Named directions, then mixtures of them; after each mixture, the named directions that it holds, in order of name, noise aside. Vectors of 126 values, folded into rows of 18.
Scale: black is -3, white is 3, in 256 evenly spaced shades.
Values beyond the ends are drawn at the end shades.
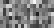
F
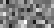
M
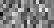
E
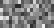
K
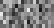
E, K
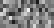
E, F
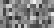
F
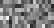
K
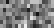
F, M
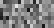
E, K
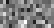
M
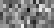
E, M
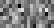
E, K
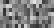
F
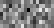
E, M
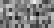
F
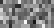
K, M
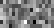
K, M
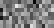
F, K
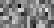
E, K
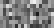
F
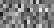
E
